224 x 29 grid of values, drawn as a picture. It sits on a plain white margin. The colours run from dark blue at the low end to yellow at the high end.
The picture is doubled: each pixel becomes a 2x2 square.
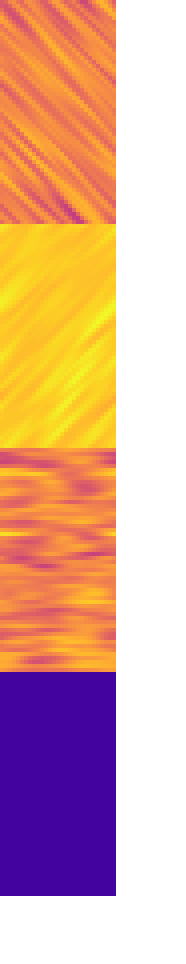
It is made of 4 by 1 panels. Panel 1,1: high, slanting down to the right. Panel 2,1: very high, slanting up to the right, faint in contrast. Panel 3,1: high, streaked across. Panel 4,1: very low, flat.
